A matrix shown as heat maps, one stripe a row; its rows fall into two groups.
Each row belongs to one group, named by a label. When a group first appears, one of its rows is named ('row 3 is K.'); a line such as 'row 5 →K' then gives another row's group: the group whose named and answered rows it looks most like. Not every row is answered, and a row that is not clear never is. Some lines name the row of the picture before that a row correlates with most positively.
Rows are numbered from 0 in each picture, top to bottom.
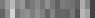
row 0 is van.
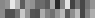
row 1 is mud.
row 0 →van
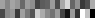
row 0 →van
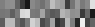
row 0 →mud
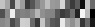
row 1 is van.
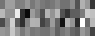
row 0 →van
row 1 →mud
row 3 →van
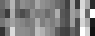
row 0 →van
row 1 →mud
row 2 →van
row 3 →van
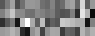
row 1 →van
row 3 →mud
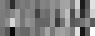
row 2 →van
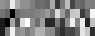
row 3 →van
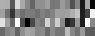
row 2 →mud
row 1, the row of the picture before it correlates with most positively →1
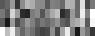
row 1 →mud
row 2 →mud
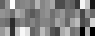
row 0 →van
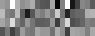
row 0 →van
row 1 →mud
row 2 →van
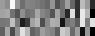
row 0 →van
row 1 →van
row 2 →mud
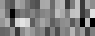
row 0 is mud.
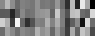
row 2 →mud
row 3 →van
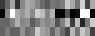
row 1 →van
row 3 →van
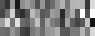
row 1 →mud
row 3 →mud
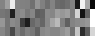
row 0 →van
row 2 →mud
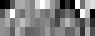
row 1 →van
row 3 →mud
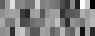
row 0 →van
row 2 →mud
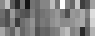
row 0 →mud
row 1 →mud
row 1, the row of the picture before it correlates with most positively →2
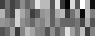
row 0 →van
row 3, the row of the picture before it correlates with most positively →2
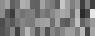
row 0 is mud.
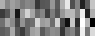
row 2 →van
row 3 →mud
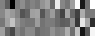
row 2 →van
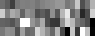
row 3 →van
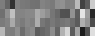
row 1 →van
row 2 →van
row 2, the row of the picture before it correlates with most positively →3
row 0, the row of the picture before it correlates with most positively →0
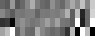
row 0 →mud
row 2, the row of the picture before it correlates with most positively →0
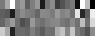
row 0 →van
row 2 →mud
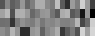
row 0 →van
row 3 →mud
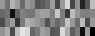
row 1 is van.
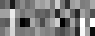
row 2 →mud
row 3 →van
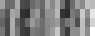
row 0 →mud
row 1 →mud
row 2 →mud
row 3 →mud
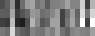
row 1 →mud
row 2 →mud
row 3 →mud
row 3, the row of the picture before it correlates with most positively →3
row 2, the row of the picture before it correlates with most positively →2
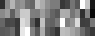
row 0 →van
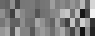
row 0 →mud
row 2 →van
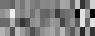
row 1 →van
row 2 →mud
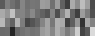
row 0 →van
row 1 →van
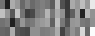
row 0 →mud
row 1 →mud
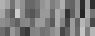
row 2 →van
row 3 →mud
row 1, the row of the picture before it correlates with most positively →1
